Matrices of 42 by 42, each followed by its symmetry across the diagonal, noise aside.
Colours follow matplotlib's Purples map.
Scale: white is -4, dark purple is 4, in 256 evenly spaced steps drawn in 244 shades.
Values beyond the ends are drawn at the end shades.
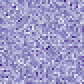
symmetric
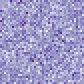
symmetric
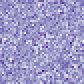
symmetric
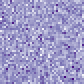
neither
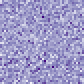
neither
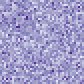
symmetric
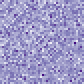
symmetric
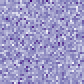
neither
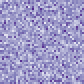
neither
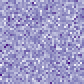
neither
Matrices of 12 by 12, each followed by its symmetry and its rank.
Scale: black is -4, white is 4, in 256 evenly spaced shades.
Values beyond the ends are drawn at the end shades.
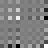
symmetric, rank one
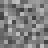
antisymmetric, full rank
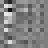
neither, rank two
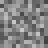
neither, full rank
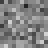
neither, full rank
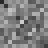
symmetric, full rank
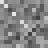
symmetric, full rank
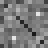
symmetric, full rank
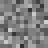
antisymmetric, full rank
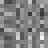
neither, rank two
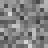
neither, full rank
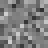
antisymmetric, full rank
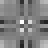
symmetric, rank one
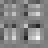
symmetric, rank one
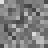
symmetric, full rank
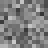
antisymmetric, full rank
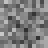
neither, full rank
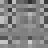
neither, rank two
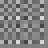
symmetric, rank one
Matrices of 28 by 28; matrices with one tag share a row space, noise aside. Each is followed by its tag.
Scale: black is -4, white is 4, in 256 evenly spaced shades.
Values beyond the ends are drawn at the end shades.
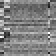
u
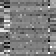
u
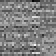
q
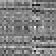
q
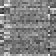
u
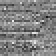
q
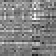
q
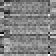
u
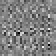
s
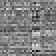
q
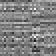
q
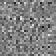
s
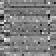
u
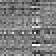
q
